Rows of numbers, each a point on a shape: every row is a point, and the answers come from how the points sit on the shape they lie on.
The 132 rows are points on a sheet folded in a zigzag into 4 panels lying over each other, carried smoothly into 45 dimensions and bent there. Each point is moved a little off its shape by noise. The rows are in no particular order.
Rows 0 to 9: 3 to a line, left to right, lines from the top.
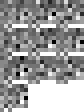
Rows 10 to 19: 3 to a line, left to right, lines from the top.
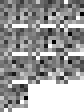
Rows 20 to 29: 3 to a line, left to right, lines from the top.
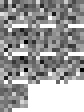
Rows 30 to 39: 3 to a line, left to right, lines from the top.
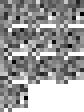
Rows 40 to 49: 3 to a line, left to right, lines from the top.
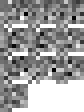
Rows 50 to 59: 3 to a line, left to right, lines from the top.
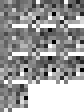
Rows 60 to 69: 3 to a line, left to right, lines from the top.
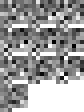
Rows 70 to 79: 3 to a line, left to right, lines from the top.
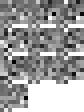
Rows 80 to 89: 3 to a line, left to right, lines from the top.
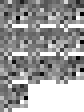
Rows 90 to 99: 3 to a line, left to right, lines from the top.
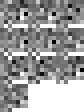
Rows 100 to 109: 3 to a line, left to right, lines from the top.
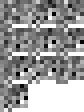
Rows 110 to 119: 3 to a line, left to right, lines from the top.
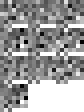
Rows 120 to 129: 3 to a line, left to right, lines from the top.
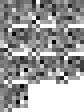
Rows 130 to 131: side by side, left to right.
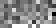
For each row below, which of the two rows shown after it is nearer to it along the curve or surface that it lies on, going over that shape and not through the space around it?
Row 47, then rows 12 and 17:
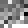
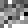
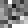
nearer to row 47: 12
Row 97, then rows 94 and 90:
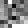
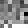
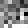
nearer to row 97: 90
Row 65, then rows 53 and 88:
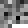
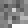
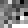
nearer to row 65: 88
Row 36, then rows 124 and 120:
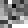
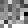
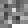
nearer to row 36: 120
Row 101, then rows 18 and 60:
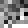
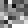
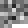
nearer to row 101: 18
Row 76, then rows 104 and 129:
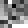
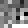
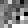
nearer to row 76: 129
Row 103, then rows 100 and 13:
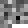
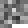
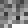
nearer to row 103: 100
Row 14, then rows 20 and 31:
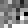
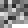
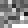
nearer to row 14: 31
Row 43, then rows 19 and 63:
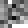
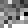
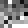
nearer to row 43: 63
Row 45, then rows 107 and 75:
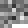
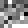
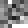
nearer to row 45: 107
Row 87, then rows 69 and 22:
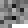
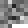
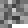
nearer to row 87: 22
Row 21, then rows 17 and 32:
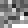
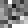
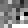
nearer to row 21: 32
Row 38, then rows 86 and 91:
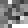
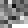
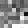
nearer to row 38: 86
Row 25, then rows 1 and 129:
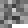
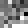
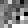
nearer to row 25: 1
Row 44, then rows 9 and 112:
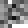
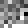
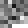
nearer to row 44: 112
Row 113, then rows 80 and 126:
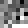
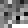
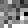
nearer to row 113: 80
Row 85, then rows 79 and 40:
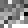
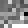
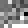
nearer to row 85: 79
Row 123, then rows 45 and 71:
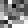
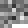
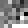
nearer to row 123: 71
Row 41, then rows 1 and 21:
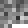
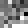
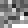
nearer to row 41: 21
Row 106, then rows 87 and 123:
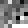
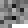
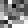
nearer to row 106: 123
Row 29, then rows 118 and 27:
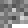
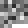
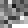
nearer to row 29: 118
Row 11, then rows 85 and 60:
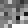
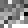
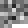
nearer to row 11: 85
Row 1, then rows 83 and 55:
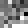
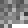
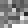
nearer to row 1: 55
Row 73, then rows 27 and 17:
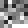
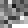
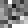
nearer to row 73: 27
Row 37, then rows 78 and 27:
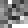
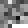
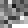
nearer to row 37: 78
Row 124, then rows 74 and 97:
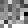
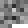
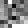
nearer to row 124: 74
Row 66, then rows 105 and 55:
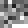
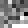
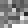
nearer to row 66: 55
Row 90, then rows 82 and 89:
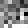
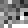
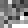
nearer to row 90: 82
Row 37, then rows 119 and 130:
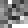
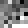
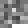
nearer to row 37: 119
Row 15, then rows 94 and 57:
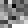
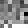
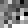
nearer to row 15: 57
